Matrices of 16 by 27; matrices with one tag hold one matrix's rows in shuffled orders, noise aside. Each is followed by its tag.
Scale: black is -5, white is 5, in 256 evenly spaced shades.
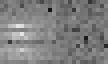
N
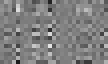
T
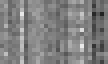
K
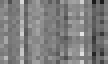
K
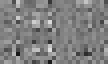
T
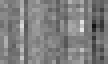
K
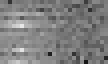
N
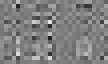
T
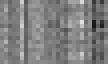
K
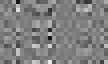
T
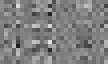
T
